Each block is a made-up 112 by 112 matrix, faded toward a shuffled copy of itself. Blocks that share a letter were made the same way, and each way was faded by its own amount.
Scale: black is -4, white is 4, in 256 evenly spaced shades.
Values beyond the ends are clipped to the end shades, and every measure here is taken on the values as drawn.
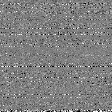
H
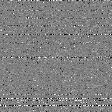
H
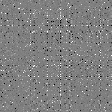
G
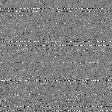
H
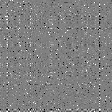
G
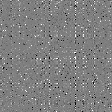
G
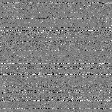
H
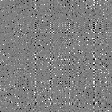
G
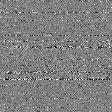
H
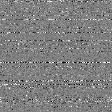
H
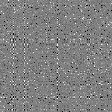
G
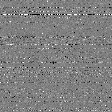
H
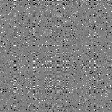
G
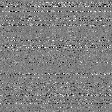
H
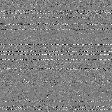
H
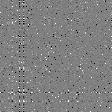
G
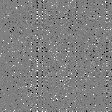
G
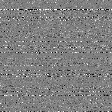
H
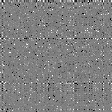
G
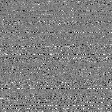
H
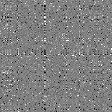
G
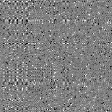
G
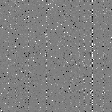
G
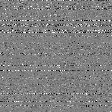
H
